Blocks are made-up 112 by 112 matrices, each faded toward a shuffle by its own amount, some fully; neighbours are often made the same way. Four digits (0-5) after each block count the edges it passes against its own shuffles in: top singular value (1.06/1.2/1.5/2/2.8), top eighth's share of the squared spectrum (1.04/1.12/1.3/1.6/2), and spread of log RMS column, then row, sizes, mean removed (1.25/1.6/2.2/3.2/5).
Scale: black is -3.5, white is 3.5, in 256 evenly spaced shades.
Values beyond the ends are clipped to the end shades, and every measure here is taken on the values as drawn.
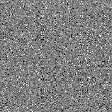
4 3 2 1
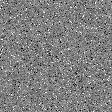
0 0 0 0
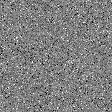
1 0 0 0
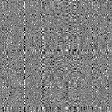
5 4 3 3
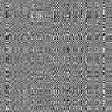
5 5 4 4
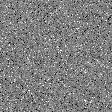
0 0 0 0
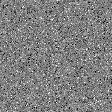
3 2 1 0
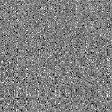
4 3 2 2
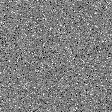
1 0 0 0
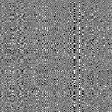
5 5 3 3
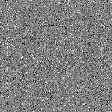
3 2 0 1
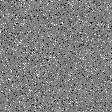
0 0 0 0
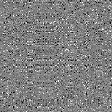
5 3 2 2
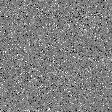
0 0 0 1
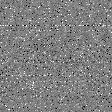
2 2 0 2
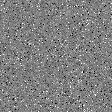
0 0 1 0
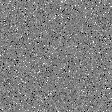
0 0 0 0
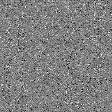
1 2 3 0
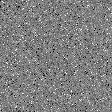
0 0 0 0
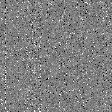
2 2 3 0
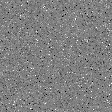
0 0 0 0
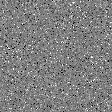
1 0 0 0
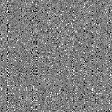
4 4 3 2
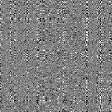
5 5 4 3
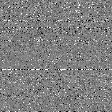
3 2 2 3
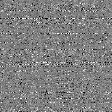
2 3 2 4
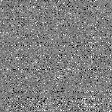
2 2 2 3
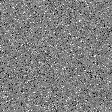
2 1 0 0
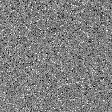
2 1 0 0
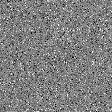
3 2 0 1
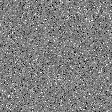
2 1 0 0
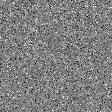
1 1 0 0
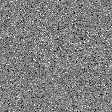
2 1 0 0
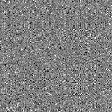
4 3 2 2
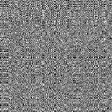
5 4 3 3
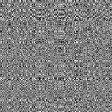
5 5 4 4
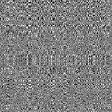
5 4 3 3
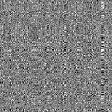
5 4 3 3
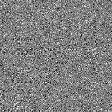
4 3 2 2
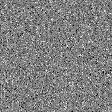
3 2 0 0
